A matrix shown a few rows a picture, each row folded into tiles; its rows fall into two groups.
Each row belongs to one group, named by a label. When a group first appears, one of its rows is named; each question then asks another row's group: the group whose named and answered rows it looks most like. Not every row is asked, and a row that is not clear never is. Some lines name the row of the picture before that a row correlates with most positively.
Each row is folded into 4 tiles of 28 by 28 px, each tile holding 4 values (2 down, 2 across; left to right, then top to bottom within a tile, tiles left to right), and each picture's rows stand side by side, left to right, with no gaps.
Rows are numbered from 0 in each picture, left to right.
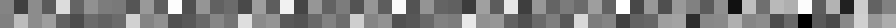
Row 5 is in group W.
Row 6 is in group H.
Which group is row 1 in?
W
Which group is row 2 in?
W
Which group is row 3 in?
W
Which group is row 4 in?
W
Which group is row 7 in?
H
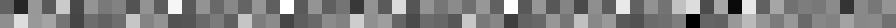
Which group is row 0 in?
W
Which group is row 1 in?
W
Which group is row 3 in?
W
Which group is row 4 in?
W
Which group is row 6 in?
H
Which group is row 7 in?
H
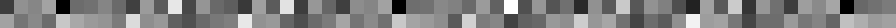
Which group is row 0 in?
H
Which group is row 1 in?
W
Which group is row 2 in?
W
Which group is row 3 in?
H
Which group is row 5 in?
W
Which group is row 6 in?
W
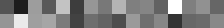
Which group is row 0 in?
W
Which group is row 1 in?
W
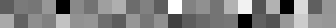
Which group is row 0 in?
H
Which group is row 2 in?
H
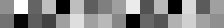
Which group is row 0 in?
H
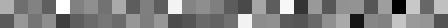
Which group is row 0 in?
W
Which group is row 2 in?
W
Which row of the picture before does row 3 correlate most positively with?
1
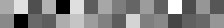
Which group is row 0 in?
H
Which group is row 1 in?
W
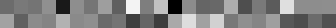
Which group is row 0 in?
H
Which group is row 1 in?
H
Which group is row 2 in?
W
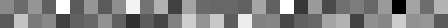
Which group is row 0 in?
W
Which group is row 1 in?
H
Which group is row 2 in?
W
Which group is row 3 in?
H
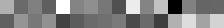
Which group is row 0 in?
W
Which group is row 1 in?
H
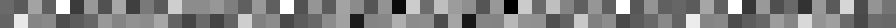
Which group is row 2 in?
W
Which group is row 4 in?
H
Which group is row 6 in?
W
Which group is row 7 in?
W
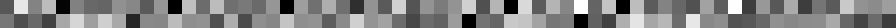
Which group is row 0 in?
H
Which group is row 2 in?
H
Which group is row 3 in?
W
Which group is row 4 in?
H
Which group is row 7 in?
W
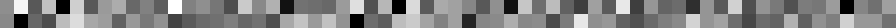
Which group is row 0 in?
H
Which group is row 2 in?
H
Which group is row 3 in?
H
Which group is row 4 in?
H
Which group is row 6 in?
W
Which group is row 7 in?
H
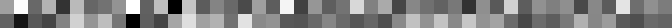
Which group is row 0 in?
H
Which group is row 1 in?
H
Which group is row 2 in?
W
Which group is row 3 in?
H
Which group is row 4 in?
W
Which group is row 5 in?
W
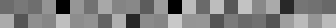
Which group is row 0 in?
H
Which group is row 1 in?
H
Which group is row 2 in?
H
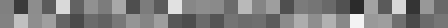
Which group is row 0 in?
W
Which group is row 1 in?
W
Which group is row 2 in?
H
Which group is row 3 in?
W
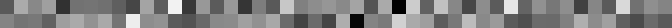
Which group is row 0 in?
H
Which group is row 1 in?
W
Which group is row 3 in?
H
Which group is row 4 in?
W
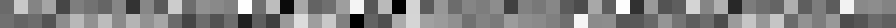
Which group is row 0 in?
H
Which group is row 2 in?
H
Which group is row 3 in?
H
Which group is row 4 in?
H
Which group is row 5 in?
W
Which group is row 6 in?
H
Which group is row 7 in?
W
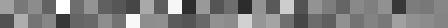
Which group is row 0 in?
W
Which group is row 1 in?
W
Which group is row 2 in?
W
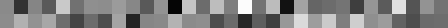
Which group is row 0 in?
W
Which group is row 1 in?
H
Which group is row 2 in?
H
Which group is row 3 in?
W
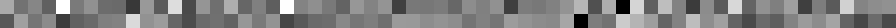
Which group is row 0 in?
W
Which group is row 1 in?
W
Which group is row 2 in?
W
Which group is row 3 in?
H
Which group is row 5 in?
H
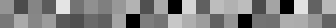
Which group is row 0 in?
W
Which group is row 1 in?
H
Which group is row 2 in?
H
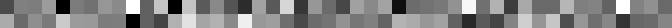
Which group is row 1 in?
H
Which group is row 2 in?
W
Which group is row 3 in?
H
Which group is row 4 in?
H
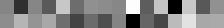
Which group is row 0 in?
W
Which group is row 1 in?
H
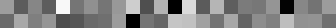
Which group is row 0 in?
W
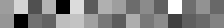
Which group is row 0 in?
H
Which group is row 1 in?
W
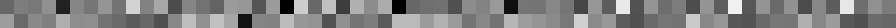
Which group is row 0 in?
H
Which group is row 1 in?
H
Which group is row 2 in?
H
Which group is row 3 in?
H
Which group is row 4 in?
H
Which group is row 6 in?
W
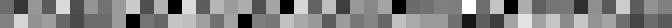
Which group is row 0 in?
W
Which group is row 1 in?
H
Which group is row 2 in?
H
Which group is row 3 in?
H
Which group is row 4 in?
H
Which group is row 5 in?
W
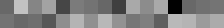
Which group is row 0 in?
H
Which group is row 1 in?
H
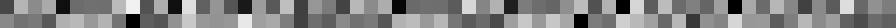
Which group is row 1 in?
H
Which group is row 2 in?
W
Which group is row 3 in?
H
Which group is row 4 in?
H
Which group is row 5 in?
H
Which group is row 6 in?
H
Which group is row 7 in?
W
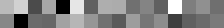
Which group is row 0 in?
H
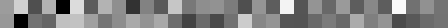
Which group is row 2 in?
W
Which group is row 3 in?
W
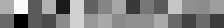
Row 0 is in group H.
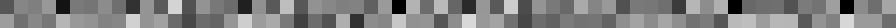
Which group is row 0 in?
H
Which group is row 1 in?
W
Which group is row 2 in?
W
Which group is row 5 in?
H
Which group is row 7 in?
H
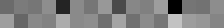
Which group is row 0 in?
H
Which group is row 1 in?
H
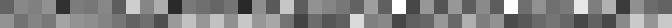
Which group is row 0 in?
H
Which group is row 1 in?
H
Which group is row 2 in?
W
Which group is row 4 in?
W
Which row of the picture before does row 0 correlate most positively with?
1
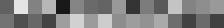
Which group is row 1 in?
W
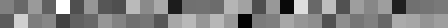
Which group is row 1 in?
H
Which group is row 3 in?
H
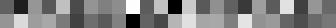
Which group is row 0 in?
W
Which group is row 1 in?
H
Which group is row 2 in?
W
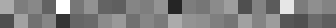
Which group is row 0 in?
W
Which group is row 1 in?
H
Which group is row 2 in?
W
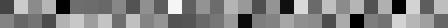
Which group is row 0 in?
H
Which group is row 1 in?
W
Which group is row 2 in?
H
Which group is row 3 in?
H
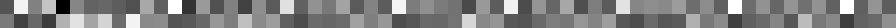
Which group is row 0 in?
H
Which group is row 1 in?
W
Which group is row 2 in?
W
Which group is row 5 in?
W
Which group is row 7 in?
W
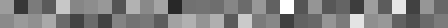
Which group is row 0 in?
W
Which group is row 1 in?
H
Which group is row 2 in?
W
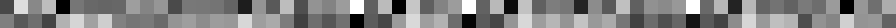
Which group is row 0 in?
H
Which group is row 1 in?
H
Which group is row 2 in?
W
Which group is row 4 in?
H
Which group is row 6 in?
H
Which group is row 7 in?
H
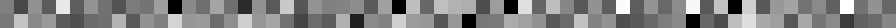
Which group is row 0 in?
W
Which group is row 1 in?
H
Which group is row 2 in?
W
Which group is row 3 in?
H
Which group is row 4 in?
H
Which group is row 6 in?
H
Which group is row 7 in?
W
